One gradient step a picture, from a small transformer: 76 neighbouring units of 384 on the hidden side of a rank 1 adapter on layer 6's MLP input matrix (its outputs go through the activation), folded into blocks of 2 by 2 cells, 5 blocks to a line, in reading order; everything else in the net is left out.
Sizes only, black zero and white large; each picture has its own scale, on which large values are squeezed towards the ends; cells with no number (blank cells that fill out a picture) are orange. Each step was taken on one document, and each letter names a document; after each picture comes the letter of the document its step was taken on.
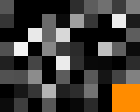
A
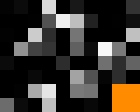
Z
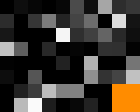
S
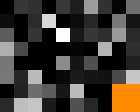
S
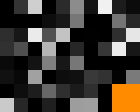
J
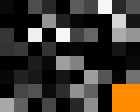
J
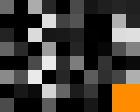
J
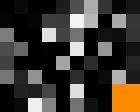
S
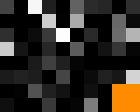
J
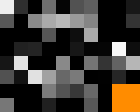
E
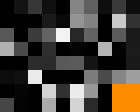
J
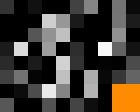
A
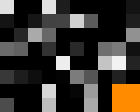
Z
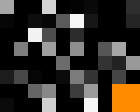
Z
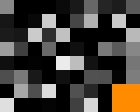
A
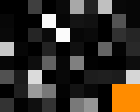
J
